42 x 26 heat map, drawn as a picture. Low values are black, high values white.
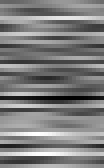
The bottom middle is the ninth with the highest average. There is no overall slope. Streaks run across, left to right.
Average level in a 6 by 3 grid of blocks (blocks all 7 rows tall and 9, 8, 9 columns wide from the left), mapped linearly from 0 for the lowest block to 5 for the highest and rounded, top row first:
333 | 221 | 102 | 210 | 554 | 243
